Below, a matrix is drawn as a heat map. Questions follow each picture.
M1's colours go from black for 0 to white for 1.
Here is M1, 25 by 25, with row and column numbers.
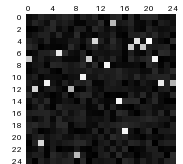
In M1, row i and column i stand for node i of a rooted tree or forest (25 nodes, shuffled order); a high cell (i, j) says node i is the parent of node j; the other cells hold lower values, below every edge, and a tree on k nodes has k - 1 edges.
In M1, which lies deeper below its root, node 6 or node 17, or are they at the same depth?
node 17
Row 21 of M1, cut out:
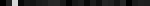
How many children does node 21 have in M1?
1
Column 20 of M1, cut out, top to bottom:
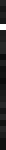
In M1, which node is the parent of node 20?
4
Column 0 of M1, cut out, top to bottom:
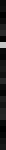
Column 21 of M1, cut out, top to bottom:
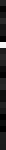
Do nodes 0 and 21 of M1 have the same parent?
yes
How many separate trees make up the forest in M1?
4
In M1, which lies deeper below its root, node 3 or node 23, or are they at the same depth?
node 3
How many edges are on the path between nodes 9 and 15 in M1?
6
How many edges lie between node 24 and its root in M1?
2
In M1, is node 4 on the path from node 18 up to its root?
yes
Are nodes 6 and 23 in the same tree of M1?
no
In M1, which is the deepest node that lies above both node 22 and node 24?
11
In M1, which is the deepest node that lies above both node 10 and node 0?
7
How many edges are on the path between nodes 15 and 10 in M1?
5
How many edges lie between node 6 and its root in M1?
0
